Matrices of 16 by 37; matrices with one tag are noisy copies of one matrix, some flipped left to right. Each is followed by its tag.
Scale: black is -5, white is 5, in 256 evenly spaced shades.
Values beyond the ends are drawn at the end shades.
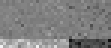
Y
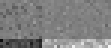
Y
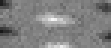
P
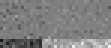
Y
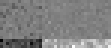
Y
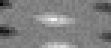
P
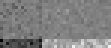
Y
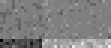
Y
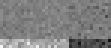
Y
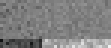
Y
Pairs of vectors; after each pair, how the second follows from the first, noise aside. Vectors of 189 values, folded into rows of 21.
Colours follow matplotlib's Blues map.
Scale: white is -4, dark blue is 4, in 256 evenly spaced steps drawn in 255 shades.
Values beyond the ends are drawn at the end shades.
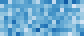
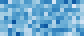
copied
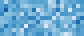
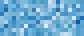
copied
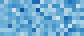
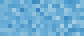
shrunk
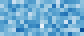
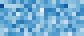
reversed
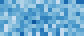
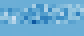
partly zeroed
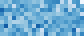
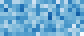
shuffled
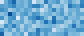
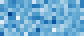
copied
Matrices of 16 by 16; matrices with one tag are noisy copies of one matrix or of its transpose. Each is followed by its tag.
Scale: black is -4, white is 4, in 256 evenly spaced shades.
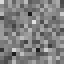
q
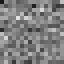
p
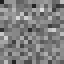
p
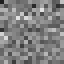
p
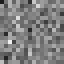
p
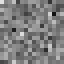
q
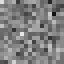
q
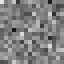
q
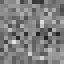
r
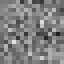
r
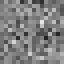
r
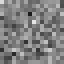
q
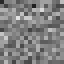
p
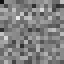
p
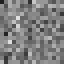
p
